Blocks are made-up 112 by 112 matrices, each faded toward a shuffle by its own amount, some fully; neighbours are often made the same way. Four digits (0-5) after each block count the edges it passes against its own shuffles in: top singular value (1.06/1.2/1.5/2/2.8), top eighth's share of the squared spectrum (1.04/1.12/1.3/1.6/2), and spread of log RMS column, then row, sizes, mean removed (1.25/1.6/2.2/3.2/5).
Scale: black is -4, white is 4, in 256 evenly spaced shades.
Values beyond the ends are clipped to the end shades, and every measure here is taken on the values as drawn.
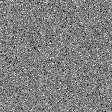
0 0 0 0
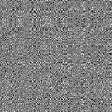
5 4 3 3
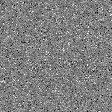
2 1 0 0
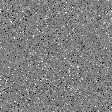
0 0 0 0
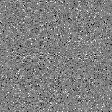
4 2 1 1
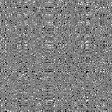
5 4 2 3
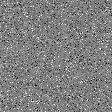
2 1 0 0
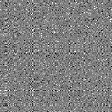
5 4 3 3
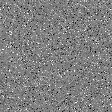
0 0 0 0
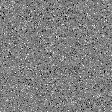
3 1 0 0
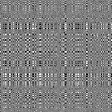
5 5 4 4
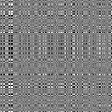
5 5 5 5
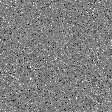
0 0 0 0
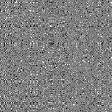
5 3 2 2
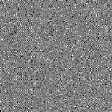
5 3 2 2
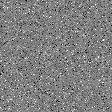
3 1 0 0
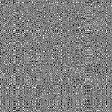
5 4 3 3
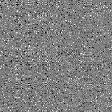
4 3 2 2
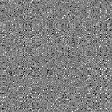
5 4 2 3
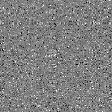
4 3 1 1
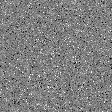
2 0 0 0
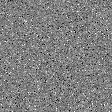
1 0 0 0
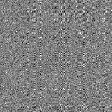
5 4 3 3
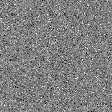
3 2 0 0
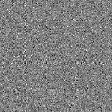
4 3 2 2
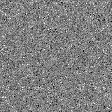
3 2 0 0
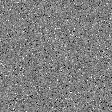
0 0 0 0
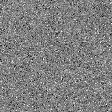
3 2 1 0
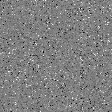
2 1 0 0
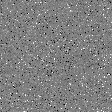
1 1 0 0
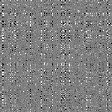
5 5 4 3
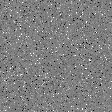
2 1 0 0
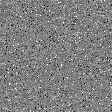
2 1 0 0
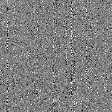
2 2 3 0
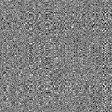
5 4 3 3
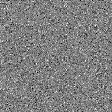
3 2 1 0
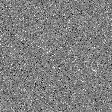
2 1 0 0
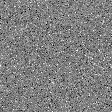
0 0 0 0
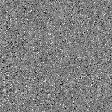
3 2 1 0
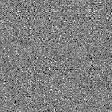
4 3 2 2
